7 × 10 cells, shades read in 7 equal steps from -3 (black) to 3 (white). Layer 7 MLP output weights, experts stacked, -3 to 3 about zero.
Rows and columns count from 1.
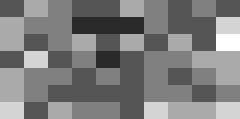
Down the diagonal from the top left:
-1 0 0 0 0 -1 2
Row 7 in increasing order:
-1 -1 0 0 1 1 1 2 2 2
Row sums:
-3 -5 3 -1 -1 -4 7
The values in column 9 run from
-1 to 1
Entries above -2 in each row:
10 7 10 9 10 10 10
